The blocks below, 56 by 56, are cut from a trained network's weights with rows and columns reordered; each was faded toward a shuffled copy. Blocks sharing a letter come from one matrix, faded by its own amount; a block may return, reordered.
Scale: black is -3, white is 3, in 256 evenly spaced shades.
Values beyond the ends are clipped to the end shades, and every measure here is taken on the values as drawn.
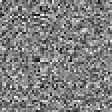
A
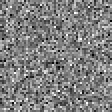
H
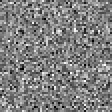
A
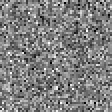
H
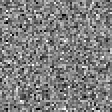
A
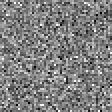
H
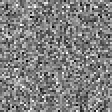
H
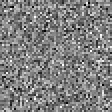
H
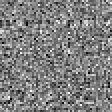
A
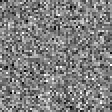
H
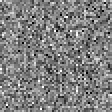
H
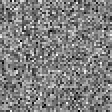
H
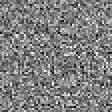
A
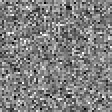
H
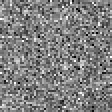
H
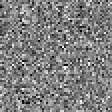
A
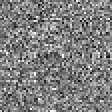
A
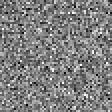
H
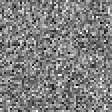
H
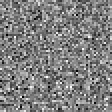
H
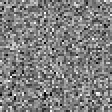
A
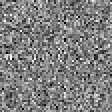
A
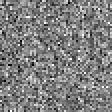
H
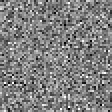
A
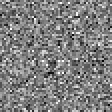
A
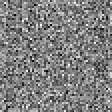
H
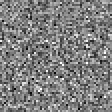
H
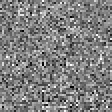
A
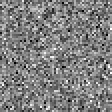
H
